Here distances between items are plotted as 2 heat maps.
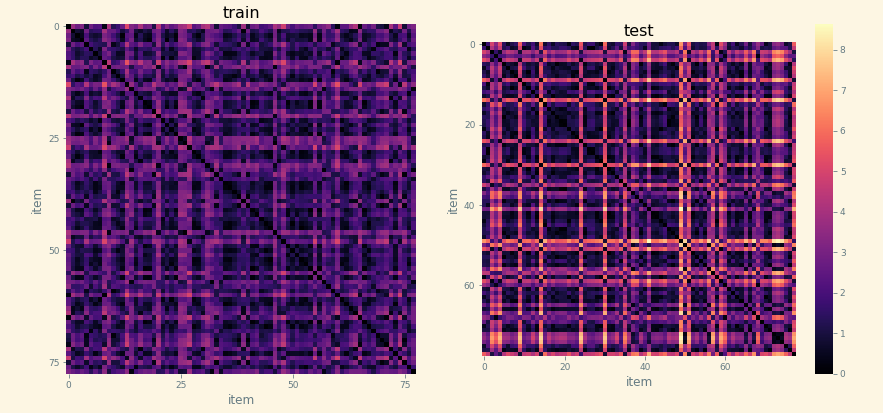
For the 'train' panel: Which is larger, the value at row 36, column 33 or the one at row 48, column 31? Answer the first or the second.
the second
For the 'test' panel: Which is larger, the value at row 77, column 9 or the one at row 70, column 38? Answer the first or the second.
the second
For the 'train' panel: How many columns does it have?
78
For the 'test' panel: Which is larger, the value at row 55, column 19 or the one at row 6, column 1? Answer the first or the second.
the second
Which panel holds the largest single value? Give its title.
test
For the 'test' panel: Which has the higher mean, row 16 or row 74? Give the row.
74
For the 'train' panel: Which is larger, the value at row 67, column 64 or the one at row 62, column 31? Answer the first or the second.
the second
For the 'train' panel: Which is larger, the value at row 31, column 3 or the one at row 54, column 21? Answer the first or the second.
the first
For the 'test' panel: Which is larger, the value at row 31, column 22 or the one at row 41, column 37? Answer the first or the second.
the second
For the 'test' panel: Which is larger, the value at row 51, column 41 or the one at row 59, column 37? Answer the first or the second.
the first
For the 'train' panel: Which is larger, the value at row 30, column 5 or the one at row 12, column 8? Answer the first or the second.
the second
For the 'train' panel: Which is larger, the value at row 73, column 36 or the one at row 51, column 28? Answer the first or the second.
the second
